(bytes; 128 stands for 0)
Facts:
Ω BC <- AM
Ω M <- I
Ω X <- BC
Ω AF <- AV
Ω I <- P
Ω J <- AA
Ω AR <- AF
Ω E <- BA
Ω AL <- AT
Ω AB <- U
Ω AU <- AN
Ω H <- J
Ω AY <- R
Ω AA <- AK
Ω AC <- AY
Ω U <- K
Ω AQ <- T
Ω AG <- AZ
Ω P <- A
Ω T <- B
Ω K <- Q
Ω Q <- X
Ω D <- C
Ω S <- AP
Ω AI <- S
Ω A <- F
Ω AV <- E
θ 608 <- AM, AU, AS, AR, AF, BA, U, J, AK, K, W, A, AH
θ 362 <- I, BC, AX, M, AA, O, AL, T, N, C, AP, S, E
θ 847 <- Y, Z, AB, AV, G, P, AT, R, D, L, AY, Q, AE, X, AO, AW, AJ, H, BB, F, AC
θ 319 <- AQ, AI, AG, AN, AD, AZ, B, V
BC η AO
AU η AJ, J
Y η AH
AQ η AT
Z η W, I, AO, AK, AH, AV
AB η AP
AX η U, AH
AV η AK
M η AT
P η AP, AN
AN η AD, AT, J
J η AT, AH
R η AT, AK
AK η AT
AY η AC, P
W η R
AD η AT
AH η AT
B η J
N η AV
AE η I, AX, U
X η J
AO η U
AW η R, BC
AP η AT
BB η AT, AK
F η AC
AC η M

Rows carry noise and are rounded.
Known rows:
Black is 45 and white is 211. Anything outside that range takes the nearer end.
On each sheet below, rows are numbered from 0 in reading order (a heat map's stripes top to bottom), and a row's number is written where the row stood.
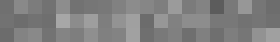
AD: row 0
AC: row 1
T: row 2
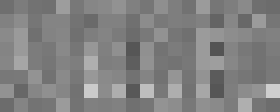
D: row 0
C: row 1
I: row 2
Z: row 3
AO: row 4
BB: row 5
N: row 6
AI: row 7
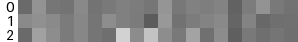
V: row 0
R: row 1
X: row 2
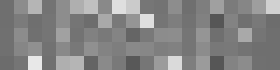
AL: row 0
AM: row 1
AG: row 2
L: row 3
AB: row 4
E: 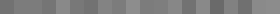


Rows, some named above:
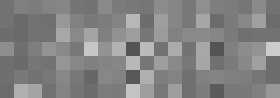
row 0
S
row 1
M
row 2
AC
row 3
N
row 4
M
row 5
A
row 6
B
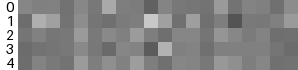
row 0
AW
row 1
B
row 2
H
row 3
A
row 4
H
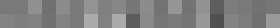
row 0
BB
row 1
AV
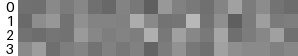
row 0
K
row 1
AQ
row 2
M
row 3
I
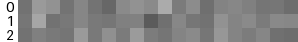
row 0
J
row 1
AX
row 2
H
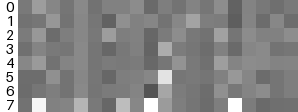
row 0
Y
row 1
AP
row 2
BC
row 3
AH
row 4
I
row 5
BA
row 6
W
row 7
AJ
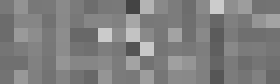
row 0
U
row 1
T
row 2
X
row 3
AK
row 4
AY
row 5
AN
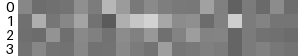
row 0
F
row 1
AU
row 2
P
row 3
AZ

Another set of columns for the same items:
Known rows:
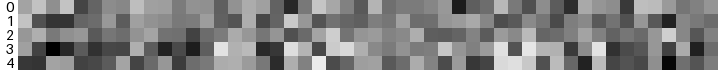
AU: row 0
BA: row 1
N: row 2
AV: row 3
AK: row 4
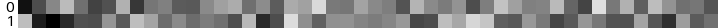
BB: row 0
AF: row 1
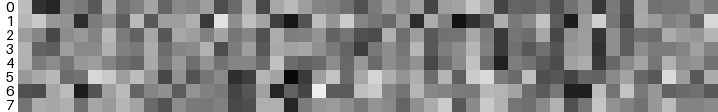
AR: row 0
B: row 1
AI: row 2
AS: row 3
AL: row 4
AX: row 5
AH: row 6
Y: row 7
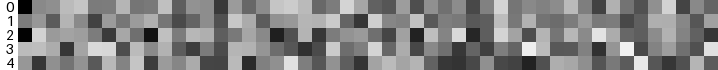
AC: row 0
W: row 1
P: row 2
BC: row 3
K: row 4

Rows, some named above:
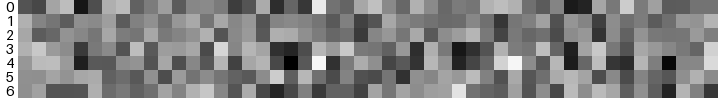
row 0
AH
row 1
AZ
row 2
AS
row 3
B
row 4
J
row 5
H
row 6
A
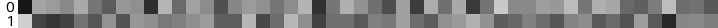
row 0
F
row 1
BA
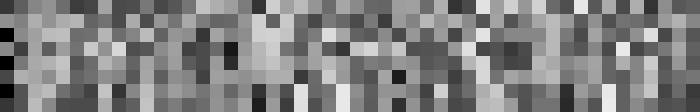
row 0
R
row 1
H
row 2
AC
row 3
U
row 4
AB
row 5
AY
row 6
M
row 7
AP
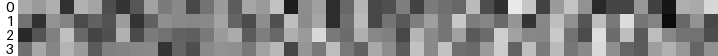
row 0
AA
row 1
AT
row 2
BB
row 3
Z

